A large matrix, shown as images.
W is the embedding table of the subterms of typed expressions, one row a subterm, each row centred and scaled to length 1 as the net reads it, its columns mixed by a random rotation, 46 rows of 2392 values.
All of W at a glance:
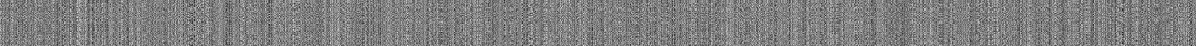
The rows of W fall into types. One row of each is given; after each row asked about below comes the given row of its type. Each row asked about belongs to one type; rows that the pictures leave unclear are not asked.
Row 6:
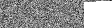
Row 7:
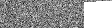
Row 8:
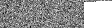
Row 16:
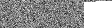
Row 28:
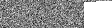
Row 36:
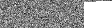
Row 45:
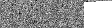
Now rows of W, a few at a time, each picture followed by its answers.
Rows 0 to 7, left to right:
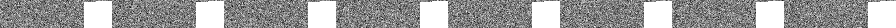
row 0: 36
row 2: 36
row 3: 8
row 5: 45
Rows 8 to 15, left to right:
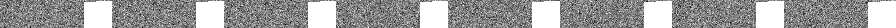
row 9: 8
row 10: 8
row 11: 28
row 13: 45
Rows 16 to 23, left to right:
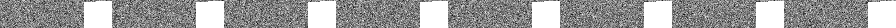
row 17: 6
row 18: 28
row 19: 36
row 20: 6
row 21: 7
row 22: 7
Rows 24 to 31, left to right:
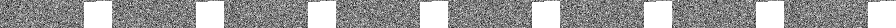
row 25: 36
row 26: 7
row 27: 36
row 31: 7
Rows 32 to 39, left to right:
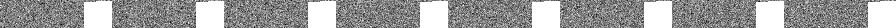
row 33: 28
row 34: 8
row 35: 45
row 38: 45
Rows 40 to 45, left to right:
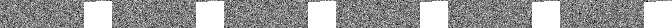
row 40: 6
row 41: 16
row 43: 8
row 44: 6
